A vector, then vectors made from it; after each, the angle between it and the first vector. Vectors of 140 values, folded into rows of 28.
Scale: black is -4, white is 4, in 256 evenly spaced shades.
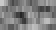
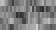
nearly parallel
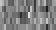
partly aligned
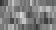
nearly opposite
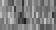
partly aligned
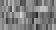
partly opposed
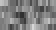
nearly parallel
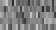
partly aligned
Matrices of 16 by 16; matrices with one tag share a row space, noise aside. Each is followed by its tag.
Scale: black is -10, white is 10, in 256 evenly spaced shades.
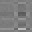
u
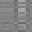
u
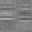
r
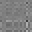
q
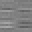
r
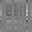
q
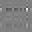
q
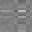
u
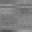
r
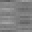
r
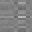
u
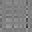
q
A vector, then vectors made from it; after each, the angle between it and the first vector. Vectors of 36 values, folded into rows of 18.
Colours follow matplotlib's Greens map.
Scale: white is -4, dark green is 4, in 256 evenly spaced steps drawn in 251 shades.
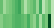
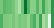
nearly opposite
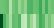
orthogonal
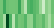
orthogonal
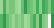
nearly opposite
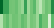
partly opposed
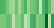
partly opposed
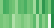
nearly opposite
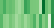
nearly opposite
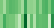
partly opposed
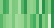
nearly opposite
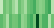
orthogonal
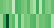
orthogonal
